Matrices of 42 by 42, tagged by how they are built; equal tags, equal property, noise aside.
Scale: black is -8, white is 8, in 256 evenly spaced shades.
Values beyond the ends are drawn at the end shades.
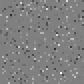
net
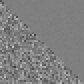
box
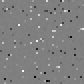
net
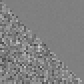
box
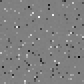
net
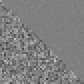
box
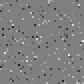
net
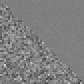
box
